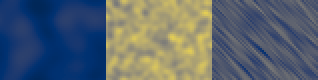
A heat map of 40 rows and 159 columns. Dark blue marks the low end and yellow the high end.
The table splits into one row of 3 panels. Panel 1,1: very low, smooth, faint in contrast. Panel 1,2: high, blotchy. Panel 1,3: low, slanting down to the right.
